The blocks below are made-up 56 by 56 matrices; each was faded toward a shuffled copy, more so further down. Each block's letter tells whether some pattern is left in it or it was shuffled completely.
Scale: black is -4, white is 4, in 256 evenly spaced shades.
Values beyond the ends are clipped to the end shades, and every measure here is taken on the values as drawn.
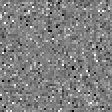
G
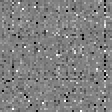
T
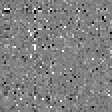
T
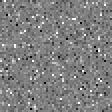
G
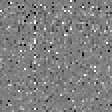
T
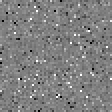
G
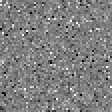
G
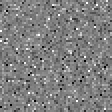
G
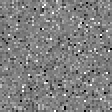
G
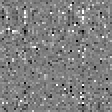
T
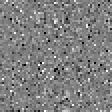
T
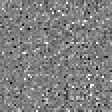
T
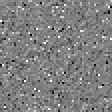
G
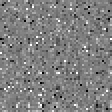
T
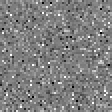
G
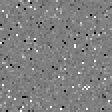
G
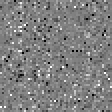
T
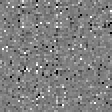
T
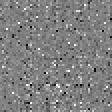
T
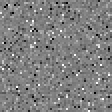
G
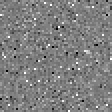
G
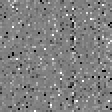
T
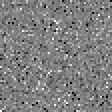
G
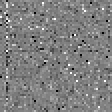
T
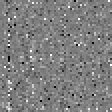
T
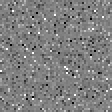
G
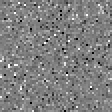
G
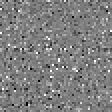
T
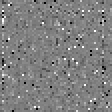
T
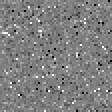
G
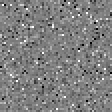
G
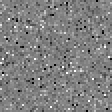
G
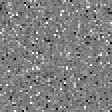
G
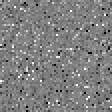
G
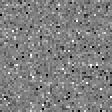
G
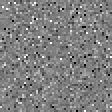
T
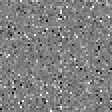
T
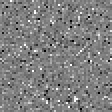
G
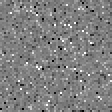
G
